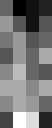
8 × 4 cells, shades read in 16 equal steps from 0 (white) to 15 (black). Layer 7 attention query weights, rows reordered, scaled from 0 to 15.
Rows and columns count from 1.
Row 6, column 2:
5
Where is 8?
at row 3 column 1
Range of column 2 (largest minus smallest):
15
